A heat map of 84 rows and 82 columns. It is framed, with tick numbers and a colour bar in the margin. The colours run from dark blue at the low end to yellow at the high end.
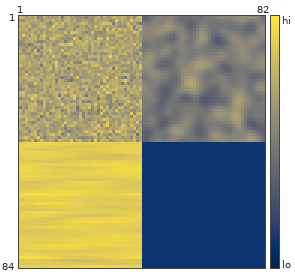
The table splits into 2 rows of 2 panels. Panel 1,1: high, fine-grained. Panel 1,2: middling, blotchy. Panel 2,1: very high, streaked across, faint in contrast. Panel 2,2: very low, flat.
